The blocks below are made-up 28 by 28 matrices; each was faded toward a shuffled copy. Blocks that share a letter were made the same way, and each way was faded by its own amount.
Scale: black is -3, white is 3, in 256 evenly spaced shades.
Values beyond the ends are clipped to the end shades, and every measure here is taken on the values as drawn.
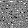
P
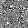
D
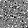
D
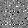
D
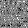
D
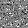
P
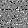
P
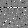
D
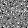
P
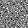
D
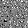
P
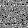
P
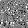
D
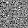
D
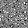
D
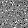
P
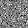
P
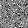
P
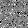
P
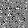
D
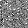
P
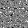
P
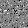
P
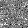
D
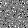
P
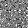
D
